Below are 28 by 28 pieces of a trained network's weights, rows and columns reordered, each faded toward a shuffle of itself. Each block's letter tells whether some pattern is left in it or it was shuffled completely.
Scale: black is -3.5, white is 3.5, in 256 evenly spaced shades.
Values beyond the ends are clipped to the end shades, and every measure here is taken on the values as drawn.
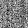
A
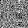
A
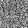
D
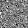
D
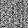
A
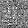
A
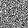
D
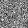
A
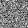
D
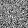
D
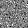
D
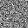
D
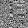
A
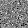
D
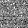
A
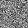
D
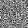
A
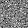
D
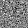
D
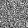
A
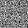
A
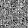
A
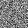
D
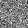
D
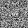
A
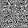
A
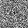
D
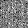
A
